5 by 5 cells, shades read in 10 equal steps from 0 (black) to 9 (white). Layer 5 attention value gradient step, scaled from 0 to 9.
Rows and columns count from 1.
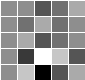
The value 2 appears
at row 4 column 2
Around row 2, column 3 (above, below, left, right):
3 3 4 4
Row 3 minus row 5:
0 -1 3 1 -1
